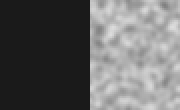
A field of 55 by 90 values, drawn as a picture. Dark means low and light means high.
It is made of 1 by 2 panels. Panel 1,1: very low, flat. Panel 1,2: high, blotchy.
